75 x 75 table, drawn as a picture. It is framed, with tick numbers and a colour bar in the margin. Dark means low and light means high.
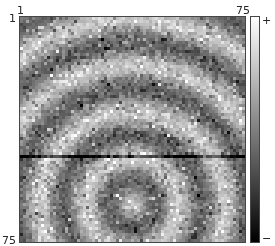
Rings spread out from the bottom middle. The histogram is bell-shaped. No overall slope runs across the table. Row 47 differs from the rows beside it.
